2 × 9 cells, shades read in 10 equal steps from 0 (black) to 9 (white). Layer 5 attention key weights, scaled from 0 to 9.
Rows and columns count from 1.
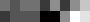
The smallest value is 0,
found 2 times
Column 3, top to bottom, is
4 3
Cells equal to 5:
3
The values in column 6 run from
0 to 5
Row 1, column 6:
5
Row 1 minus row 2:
2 0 1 1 2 5 -3 -4 -1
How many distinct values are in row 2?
6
